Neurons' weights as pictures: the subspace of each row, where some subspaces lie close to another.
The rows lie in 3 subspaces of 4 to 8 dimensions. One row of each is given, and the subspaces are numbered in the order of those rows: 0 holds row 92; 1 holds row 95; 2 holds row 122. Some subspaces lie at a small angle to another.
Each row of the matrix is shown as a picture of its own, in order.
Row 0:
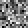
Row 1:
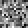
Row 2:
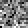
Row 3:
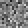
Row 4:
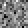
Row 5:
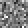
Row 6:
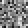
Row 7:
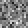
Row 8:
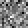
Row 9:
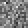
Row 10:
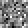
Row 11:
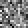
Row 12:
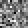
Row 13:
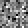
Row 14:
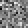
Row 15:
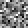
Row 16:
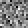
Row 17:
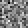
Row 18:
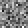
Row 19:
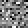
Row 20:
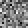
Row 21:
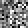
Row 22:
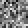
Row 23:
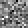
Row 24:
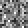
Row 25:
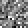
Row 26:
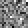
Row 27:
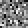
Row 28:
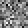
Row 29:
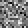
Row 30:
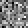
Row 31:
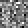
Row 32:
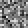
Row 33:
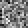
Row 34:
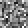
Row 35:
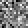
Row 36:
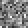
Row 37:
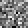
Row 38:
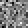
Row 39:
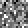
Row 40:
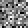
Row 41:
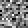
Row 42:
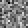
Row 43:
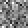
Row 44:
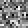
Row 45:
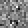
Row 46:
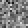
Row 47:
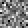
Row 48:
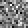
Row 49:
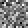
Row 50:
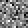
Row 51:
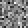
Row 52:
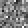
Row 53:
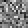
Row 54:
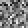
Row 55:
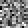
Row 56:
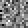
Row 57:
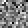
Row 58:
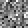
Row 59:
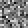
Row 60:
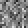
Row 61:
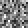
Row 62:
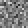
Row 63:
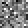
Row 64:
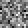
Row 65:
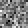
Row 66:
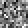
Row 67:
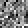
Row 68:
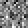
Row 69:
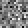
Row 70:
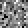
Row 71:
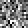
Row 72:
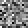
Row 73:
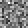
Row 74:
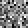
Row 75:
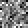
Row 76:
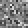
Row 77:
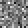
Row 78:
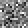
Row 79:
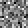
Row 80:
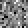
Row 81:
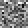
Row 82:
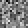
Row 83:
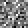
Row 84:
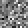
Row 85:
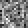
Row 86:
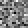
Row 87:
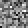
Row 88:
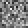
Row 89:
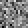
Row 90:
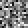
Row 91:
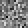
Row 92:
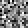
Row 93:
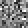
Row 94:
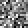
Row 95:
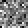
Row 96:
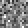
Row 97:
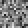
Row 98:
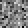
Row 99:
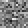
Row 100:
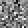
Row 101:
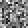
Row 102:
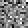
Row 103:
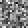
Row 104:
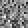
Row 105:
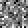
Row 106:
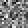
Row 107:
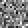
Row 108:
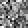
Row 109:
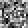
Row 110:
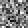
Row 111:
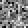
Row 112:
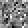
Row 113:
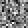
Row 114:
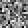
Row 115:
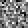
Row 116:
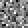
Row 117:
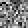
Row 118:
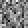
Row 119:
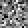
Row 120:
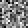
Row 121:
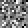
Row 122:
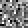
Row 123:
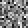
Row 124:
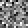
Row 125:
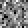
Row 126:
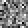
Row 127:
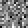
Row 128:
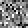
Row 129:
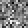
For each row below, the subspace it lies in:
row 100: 1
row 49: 1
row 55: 1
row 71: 2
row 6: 0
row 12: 1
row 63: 2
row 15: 2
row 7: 2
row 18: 1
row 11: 2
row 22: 0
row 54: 2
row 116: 1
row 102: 2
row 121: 2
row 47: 2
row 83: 1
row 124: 1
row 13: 1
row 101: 0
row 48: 2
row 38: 1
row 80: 0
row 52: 2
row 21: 1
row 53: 2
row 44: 2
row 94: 1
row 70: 0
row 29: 2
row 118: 0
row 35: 1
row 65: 1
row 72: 1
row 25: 1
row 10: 0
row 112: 0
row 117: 1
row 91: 1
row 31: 1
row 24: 0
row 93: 1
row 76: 2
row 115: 1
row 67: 2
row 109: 0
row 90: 1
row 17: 0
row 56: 2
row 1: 0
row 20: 2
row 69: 2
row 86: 1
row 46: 0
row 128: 2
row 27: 2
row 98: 0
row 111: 0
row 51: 0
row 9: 1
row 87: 2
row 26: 2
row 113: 1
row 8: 2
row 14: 1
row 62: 2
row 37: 1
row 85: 0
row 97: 0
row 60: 0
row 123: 0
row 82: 0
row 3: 1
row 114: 2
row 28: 2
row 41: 1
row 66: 0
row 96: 0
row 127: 0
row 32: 0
